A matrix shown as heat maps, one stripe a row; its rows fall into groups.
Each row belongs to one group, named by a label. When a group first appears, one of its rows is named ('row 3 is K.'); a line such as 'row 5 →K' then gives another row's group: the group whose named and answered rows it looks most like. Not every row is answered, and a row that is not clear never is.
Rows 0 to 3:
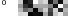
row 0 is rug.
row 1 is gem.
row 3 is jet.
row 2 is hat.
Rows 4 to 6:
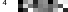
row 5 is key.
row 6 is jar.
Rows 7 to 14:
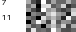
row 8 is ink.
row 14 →key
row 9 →rug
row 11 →gem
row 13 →hat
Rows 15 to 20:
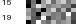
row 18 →gem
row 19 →gem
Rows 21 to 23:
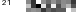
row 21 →jar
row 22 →gem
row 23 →jet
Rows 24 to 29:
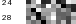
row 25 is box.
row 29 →hat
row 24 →jet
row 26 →jar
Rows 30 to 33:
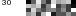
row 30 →jar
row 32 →key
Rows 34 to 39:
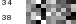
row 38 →box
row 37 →box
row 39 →gem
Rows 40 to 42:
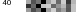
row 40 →hat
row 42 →hat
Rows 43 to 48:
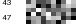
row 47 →box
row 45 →jar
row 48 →jet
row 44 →jet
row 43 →jet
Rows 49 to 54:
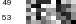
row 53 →key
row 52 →rug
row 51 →key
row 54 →box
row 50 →rug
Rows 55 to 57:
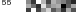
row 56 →rug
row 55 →jar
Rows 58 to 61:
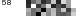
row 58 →jet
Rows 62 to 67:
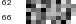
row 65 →key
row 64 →hat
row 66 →key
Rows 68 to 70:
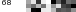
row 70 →rug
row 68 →ink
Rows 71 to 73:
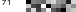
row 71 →key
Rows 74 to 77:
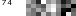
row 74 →rug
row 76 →box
